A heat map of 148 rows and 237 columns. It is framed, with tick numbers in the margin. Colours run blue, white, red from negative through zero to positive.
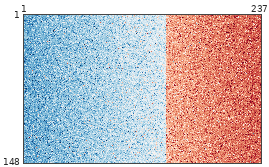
Slope: up to the right. Stripes: none. Seam: vertical, 60% of the way across, the right part higher.
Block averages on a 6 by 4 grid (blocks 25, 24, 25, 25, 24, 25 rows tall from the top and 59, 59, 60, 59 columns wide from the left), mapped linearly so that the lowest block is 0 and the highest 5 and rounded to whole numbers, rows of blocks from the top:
0135 | 0135 | 0135 | 0135 | 0135 | 0135
